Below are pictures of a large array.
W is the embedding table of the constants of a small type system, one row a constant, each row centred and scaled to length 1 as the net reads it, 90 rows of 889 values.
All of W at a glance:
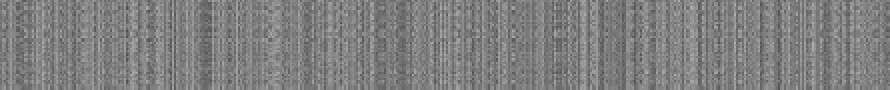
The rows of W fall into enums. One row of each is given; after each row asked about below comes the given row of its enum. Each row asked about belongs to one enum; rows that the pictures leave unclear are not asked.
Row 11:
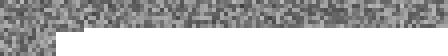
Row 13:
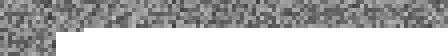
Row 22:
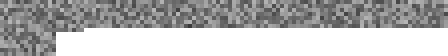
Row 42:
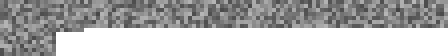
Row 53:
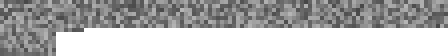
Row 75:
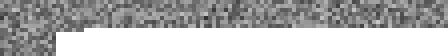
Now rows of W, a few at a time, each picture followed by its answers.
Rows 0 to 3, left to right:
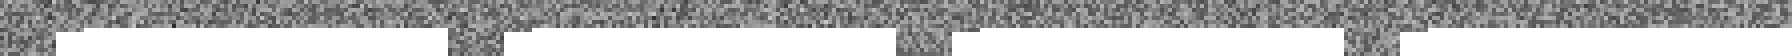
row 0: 13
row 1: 75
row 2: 53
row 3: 11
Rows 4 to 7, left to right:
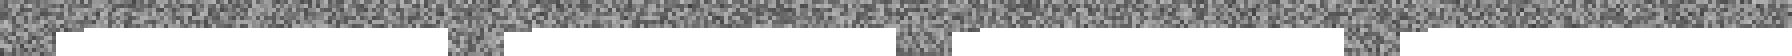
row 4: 42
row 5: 11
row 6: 53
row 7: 22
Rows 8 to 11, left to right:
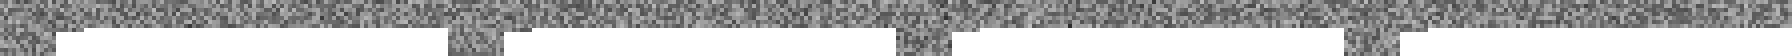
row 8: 22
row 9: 53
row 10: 13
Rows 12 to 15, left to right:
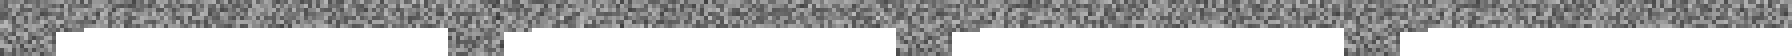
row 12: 42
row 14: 42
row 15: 42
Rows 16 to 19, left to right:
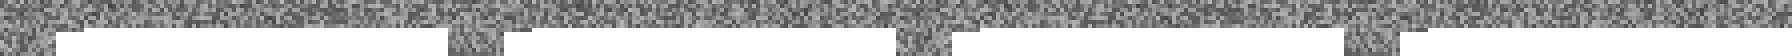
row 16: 11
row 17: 53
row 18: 11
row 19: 53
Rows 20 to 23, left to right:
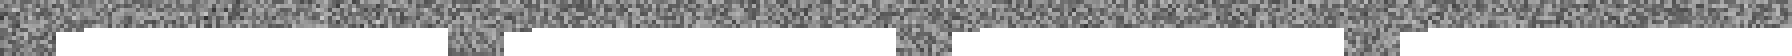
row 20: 75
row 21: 53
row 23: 11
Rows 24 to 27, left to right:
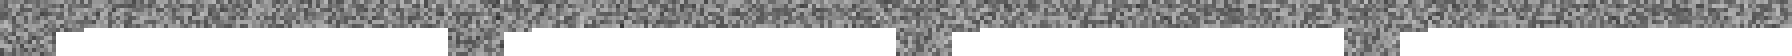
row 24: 42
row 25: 13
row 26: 11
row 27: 11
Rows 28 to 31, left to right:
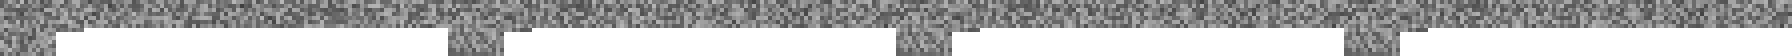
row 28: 11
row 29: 53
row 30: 53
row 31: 53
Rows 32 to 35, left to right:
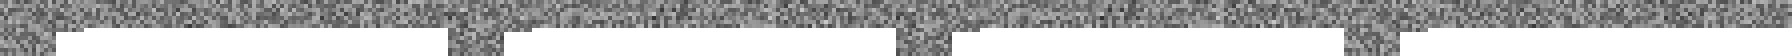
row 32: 22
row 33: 75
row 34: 75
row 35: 22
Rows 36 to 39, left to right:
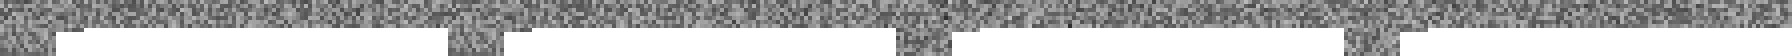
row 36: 53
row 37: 53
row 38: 13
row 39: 11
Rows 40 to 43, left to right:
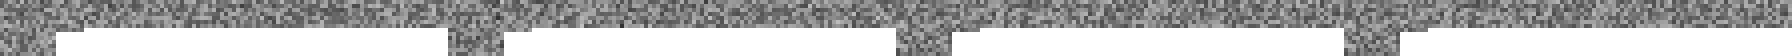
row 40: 11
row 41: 13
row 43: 42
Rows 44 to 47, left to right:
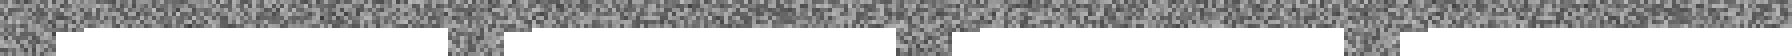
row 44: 22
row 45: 11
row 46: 42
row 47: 11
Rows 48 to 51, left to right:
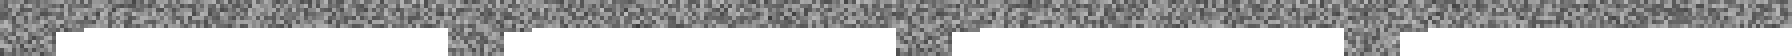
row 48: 42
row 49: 22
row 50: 42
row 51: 11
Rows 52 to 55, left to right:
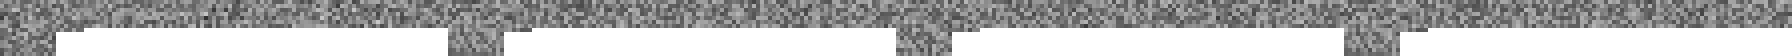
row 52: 75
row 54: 22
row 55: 53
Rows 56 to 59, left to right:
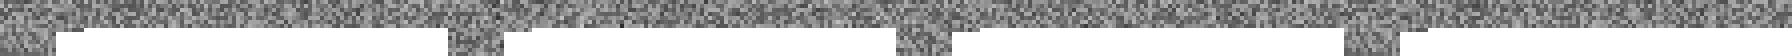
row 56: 53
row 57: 13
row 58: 22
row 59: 53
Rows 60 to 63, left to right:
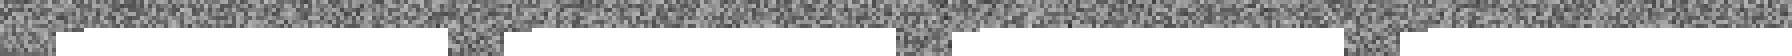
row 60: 53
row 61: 42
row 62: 13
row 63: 42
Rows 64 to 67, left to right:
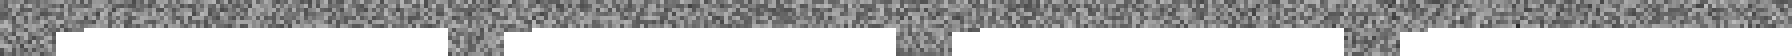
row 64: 42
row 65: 11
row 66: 53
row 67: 13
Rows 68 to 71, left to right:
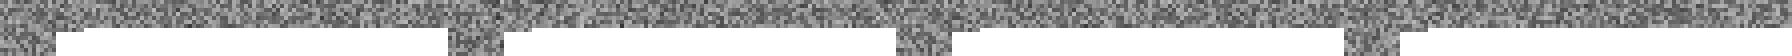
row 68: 22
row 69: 13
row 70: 22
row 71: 11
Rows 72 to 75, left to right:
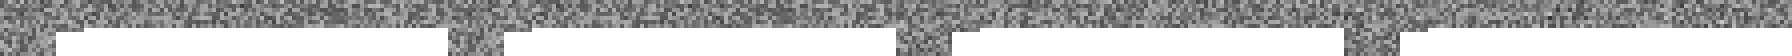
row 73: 11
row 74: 42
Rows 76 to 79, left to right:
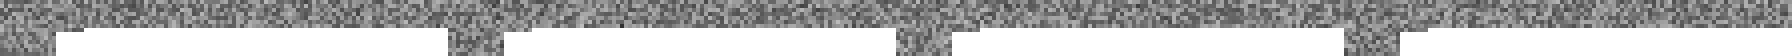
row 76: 53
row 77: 13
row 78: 11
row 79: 42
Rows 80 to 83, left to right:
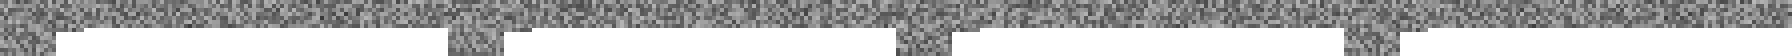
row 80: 22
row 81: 53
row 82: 42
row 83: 22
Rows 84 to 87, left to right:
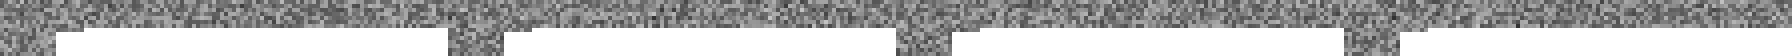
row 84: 11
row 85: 75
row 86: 42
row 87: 13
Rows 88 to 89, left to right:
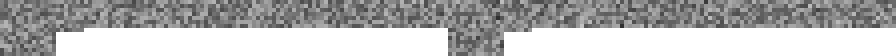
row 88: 42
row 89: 13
